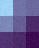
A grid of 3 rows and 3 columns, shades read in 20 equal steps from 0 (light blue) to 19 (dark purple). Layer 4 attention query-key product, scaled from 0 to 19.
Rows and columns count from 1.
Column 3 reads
10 16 19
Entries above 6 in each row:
2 3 3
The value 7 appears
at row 2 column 1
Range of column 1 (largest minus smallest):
15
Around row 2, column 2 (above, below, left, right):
9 16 7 16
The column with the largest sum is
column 3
